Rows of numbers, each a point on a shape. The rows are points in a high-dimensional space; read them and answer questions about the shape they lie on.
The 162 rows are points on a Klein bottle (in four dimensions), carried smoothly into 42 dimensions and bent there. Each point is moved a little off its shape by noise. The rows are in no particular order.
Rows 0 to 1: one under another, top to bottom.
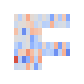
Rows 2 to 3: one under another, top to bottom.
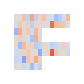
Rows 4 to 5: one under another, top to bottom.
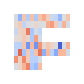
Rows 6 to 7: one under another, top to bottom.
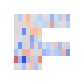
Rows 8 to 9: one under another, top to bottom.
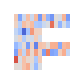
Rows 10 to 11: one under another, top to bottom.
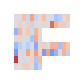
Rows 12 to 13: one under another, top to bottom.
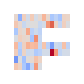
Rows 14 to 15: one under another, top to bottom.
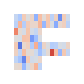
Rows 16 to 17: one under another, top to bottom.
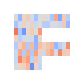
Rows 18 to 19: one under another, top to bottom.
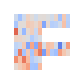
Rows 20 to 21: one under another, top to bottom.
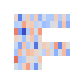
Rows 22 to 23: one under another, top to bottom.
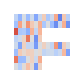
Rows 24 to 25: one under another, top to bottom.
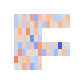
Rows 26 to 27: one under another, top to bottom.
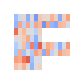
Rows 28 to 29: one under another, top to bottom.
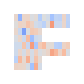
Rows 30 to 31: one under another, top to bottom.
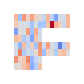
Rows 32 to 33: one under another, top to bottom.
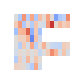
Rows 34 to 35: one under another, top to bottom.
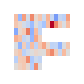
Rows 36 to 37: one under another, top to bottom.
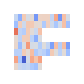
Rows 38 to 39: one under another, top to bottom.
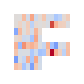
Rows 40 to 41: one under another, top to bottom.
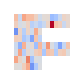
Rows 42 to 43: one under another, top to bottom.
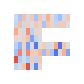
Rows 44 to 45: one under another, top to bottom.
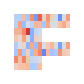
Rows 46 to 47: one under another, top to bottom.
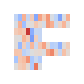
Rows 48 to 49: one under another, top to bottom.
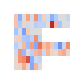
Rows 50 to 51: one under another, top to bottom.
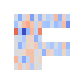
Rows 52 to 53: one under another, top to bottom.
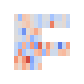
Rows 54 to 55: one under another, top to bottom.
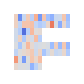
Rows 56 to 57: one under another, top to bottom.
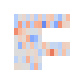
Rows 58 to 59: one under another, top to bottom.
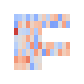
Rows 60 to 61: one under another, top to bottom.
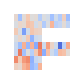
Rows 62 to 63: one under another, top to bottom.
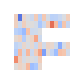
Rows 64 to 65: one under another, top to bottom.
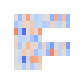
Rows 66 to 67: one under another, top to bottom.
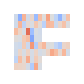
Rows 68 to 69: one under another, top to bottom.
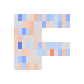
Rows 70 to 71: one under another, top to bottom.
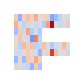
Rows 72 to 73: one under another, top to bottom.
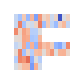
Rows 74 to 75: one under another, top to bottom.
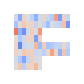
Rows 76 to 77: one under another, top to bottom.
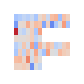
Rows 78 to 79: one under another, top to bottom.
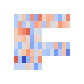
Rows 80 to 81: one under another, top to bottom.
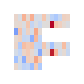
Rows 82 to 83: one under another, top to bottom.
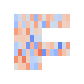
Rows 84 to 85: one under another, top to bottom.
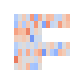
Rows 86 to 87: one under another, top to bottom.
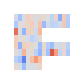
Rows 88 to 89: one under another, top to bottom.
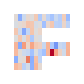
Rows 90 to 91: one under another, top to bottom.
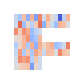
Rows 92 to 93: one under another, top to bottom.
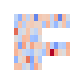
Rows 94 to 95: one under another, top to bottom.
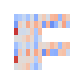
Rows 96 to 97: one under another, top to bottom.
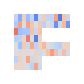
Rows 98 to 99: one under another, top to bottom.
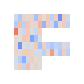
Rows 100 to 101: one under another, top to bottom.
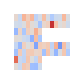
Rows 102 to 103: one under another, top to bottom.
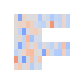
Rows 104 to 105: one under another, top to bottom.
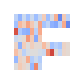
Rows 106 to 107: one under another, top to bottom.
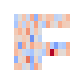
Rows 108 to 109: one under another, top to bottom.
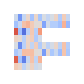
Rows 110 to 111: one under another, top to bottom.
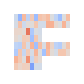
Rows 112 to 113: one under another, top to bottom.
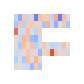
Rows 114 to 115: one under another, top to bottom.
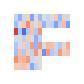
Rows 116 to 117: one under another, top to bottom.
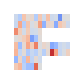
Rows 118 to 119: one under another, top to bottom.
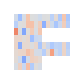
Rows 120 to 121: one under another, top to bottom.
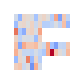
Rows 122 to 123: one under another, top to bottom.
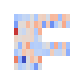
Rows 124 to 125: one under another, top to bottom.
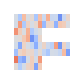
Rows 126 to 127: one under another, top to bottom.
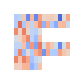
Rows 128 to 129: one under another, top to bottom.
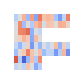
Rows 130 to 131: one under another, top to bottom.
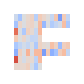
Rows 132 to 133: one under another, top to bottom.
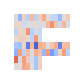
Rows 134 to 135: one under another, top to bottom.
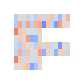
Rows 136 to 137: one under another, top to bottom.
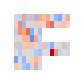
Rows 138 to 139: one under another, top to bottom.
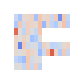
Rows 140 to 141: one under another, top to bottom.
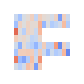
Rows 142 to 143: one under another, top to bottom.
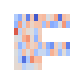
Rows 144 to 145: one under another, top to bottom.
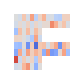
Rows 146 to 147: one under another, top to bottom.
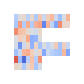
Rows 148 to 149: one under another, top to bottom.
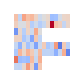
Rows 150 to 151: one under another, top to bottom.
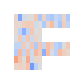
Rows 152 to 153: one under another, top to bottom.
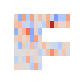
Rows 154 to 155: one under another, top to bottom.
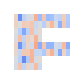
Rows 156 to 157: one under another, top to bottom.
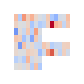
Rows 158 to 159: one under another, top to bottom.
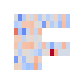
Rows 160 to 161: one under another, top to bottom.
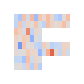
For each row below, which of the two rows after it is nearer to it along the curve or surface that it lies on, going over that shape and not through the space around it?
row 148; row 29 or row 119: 29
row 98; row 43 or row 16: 16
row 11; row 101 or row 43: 43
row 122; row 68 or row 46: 68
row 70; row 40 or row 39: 39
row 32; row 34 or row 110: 34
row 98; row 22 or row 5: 5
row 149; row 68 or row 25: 25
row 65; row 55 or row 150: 55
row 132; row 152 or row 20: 152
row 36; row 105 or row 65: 65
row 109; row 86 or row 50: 50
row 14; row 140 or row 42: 140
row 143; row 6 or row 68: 6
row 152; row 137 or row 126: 137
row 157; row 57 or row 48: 57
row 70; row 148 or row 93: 93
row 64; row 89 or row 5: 5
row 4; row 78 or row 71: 71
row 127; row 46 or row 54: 46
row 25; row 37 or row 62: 37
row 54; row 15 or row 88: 15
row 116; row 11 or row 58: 11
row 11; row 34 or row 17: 17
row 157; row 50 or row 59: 59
